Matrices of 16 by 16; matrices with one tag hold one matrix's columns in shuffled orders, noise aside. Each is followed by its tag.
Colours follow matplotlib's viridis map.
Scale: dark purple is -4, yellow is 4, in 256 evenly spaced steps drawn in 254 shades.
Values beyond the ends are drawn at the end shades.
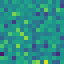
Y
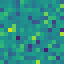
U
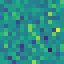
U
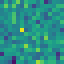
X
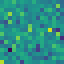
U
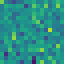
X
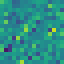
U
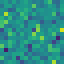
U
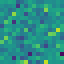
Y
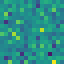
Y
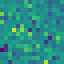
U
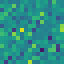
U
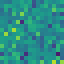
Y
